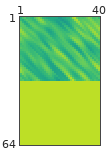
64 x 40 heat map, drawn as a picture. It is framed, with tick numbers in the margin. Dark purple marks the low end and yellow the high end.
The table splits into 2 rows of 1 panel. Panel 1,1: high, slanting down to the right. Panel 2,1: very high, flat.
